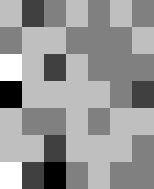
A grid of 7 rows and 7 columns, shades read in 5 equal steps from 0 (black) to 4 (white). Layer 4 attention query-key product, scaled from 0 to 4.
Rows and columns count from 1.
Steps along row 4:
up same same same down down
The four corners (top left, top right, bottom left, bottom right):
3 2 4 2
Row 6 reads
3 3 1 3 3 3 2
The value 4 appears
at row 3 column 1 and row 7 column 1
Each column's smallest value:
0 1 0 2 2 2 1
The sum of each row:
16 17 17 15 18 18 14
